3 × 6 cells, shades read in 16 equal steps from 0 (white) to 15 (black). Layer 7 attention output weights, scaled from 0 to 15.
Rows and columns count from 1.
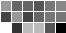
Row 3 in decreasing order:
15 12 10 4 4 0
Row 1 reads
6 9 9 10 8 7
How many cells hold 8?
3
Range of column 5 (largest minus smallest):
2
